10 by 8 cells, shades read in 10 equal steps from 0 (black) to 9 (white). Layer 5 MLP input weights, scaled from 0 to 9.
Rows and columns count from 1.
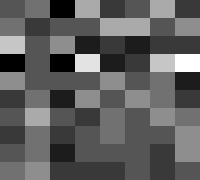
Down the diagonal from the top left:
3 2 5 8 5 5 5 5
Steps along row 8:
up down up up down same up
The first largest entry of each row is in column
4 5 1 8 1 4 2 8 8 2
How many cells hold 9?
1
